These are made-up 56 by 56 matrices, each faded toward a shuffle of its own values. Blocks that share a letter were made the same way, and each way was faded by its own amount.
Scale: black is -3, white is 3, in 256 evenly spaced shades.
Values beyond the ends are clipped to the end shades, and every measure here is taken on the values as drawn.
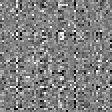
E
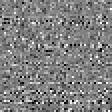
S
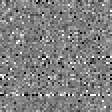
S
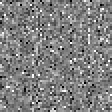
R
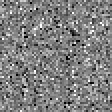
R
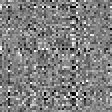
E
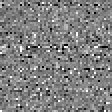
S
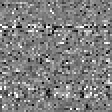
S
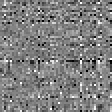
E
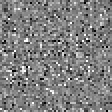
S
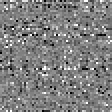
S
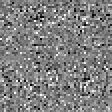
S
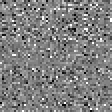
S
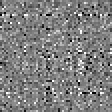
S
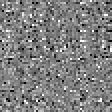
S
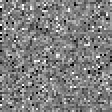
R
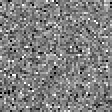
R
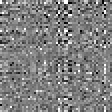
E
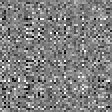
E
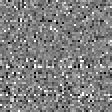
S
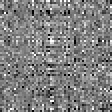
E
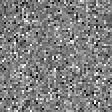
R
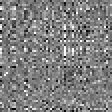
E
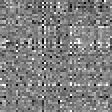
E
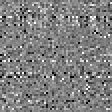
S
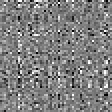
E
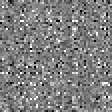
S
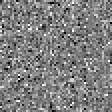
R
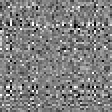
E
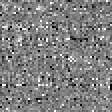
S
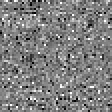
S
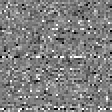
S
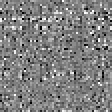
S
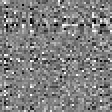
E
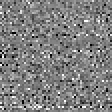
S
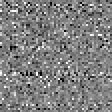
S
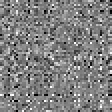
E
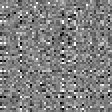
E
